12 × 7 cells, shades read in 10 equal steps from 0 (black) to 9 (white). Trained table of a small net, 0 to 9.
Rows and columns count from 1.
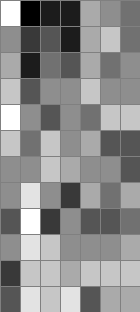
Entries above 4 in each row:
3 3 3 6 5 4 6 5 2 7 6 5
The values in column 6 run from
3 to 7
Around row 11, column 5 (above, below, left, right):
5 3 6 7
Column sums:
66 60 58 52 64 61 60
